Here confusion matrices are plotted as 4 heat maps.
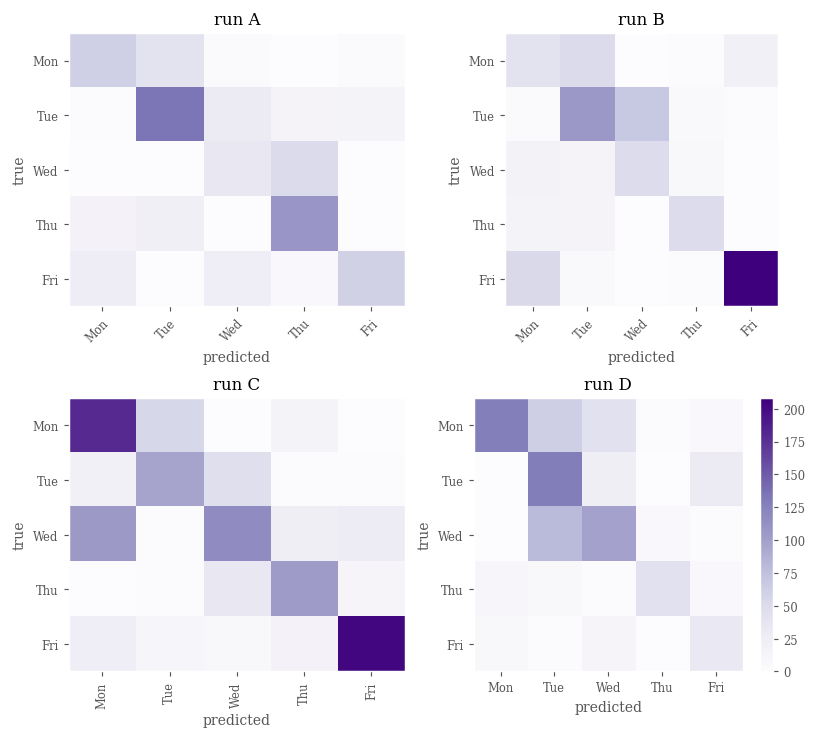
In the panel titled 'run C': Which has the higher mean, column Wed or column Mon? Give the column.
Mon
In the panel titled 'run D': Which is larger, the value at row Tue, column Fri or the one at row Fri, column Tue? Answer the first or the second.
the first
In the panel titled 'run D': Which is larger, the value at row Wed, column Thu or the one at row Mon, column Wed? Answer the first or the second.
the second
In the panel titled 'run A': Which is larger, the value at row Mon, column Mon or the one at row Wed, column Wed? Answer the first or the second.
the first
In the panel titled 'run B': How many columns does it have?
5
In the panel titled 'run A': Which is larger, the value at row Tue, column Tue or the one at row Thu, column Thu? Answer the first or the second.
the first
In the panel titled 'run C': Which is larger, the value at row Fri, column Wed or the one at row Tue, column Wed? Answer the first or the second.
the second
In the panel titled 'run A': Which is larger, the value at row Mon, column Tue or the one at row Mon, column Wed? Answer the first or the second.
the first
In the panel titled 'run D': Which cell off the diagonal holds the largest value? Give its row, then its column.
Wed, Tue
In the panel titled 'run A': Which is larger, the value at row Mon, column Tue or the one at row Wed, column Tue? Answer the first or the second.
the first
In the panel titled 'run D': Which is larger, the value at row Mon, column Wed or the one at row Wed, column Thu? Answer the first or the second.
the first
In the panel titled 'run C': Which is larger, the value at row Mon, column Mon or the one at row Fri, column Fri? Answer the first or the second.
the second
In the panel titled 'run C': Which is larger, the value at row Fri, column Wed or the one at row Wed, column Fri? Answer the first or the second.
the second
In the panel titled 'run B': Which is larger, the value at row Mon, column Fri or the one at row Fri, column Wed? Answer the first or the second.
the first
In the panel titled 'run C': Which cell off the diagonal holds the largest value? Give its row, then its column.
Wed, Mon
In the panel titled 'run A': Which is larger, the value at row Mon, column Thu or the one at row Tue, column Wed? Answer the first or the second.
the second
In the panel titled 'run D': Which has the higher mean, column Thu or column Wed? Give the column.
Wed
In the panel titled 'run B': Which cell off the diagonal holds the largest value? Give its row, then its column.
Tue, Wed
